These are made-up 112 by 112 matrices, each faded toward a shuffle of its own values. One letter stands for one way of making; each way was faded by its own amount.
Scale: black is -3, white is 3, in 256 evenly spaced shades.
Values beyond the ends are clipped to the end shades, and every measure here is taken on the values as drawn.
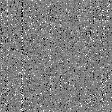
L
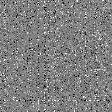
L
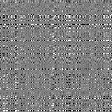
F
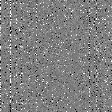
L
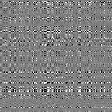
F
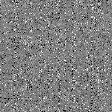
L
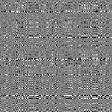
F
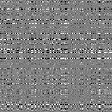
F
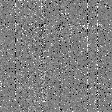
L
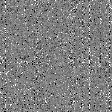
L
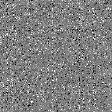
L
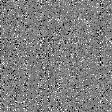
L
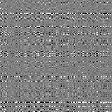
F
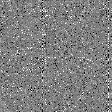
L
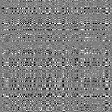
F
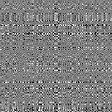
F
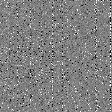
L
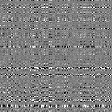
F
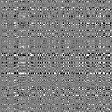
F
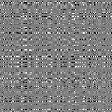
F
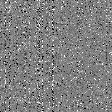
L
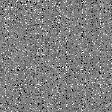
L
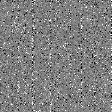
L
